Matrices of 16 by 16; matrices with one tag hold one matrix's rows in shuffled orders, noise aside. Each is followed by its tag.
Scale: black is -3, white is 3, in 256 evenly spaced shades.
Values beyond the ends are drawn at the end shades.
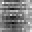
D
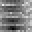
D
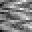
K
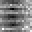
D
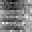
D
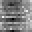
D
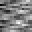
K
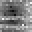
D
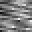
K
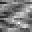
K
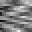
K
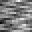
K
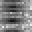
D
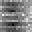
D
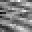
K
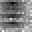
D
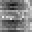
D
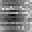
D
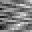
K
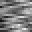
K
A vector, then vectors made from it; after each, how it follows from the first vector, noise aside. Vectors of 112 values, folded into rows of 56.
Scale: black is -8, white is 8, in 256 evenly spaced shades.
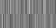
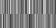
scaled up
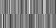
scaled up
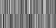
scaled up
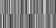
scaled up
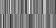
scaled up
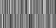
scaled up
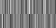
scaled up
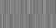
shrunk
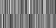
scaled up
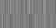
shrunk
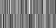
scaled up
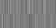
shrunk
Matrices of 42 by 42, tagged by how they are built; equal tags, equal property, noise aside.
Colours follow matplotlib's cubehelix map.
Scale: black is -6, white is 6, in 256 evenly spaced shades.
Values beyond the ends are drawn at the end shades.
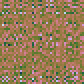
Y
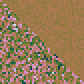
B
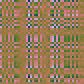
Y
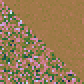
B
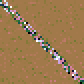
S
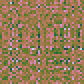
Y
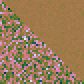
B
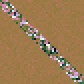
S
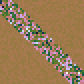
S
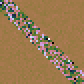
S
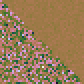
B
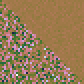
B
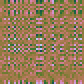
Y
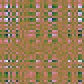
Y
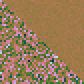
B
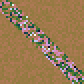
S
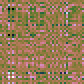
Y
